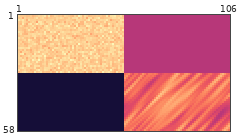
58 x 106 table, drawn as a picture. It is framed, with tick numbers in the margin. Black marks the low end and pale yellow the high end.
It is made of 2 by 2 panels. Panel 1,1: very high, fine-grained, faint in contrast. Panel 1,2: middling, flat. Panel 2,1: very low, flat. Panel 2,2: high, slanting up to the right.
